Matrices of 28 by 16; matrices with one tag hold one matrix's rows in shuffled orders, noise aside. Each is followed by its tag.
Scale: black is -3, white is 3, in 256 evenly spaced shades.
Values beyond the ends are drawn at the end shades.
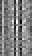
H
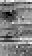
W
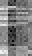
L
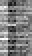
L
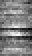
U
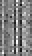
H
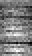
U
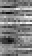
W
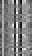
H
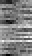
W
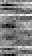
W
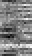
W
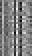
H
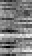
W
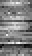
U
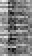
L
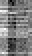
L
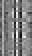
H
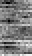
W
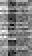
L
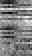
W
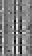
H
